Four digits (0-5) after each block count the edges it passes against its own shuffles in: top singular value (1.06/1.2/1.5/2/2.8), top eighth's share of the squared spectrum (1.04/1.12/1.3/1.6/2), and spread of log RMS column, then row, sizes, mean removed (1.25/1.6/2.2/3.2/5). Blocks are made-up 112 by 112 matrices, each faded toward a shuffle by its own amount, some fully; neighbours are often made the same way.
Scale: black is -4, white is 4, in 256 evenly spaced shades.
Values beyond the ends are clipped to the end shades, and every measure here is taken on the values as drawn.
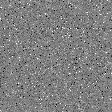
1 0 0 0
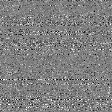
2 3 0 4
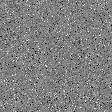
0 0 0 0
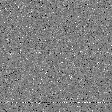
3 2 0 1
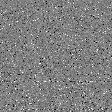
1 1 0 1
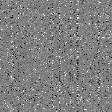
4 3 2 1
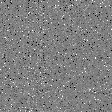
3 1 0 0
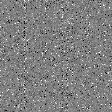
2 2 2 1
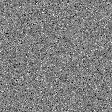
0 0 0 0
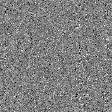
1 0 2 0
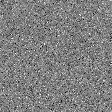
0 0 0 0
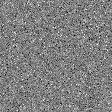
0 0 0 0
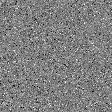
0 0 0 0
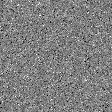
0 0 0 0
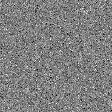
0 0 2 0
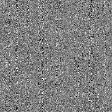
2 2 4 0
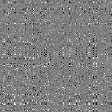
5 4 3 3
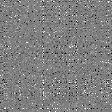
4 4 3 3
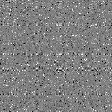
4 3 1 2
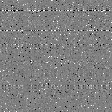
5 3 0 2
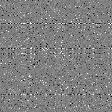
5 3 1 2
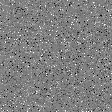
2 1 0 0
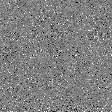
1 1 0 2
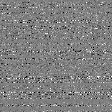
2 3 0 4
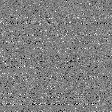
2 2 0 3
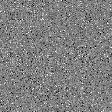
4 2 1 1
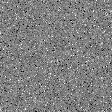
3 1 0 0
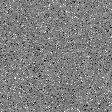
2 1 0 0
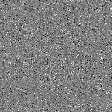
3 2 1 1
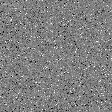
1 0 0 0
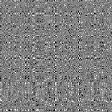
5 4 3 3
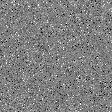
1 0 0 0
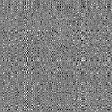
5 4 3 3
